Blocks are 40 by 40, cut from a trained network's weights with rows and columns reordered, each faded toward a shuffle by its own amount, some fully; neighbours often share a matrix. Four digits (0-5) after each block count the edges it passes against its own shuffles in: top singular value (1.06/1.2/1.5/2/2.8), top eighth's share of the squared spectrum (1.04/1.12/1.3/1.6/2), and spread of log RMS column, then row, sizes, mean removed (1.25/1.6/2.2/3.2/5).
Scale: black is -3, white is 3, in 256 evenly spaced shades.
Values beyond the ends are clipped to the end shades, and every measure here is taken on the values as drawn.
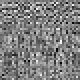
4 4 1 3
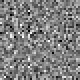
3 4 1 2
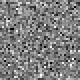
1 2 0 0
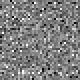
2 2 1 1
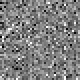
2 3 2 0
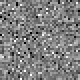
0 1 0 0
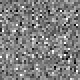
3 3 2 1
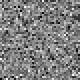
2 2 0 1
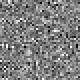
3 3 0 1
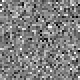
0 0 0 0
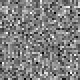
2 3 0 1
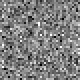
0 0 1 0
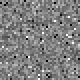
0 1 0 0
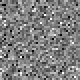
1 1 0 0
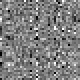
4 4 3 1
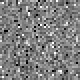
2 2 1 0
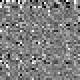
3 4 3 2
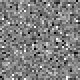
0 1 0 0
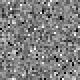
2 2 0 0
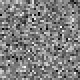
2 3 0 1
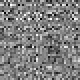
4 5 1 3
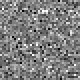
2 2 0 1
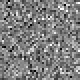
1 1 0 0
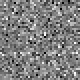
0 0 0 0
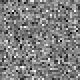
0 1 0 0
